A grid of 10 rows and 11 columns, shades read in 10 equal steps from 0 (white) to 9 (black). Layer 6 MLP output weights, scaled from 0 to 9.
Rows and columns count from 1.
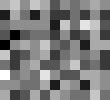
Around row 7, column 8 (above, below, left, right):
4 6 4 6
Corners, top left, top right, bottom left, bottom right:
3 4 3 5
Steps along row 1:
down up down up up down up down down up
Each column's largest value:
9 9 6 8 6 8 7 7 8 5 7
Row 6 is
2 7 6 4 3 7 5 4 5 4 7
